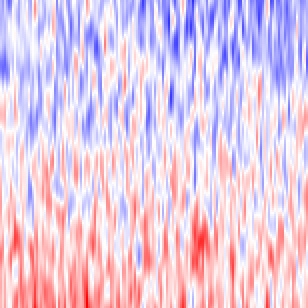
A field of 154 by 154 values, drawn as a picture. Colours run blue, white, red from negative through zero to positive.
Slope: up to the bottom. Ninth with the lowest average: top right. Grain: streaks running down.
